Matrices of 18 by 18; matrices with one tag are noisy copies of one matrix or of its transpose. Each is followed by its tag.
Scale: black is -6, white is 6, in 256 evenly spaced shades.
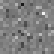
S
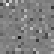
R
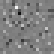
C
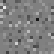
R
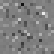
S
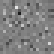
C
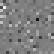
R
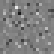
C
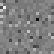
R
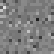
R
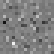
S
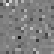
R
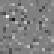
C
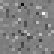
S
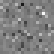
S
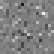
S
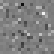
S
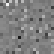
R
